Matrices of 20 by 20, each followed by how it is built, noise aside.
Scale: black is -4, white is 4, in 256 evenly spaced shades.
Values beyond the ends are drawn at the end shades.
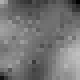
smooth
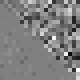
upper triangular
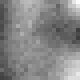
smooth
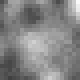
smooth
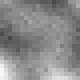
smooth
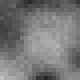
smooth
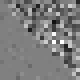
upper triangular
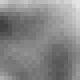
smooth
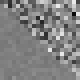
upper triangular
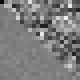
upper triangular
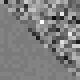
upper triangular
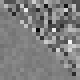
upper triangular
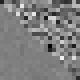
upper triangular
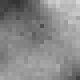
smooth
